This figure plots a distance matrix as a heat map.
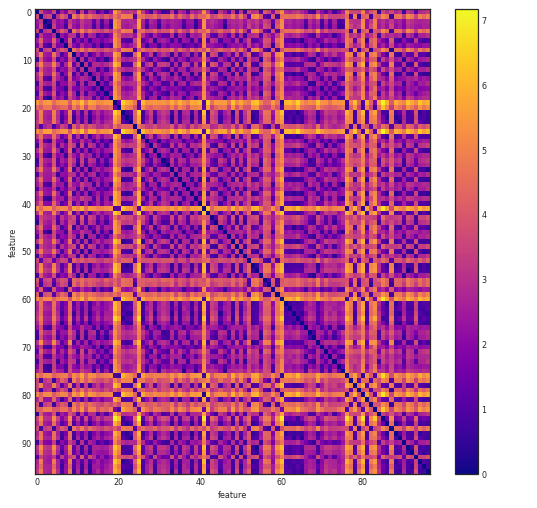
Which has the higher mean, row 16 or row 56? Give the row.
56
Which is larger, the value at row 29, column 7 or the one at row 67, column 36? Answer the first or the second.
the second
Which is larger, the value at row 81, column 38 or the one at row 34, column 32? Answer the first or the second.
the second
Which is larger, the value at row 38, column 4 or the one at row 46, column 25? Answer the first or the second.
the second
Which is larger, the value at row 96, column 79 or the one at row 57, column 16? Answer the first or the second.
the first
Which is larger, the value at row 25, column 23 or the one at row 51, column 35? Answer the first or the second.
the first
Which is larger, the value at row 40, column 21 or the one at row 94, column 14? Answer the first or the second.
the second
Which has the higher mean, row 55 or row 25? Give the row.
25
